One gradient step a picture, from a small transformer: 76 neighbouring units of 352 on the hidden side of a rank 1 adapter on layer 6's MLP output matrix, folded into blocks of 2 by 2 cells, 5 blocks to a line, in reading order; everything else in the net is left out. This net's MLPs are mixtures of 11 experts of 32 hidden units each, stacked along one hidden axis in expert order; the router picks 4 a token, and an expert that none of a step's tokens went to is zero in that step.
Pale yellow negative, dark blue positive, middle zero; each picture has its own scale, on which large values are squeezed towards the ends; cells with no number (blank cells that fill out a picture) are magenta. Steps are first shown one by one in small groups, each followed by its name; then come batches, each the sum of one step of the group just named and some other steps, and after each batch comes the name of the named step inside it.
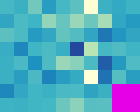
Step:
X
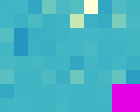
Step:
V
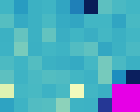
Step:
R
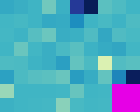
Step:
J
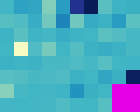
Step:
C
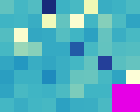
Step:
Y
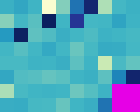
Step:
J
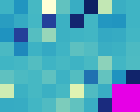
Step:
R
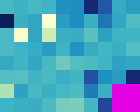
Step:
C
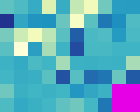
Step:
C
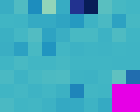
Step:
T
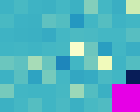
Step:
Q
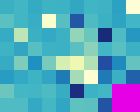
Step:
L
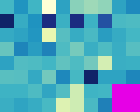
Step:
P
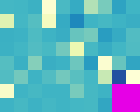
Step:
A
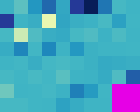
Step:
T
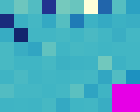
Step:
Q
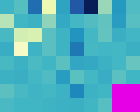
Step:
T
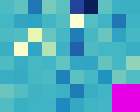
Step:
T
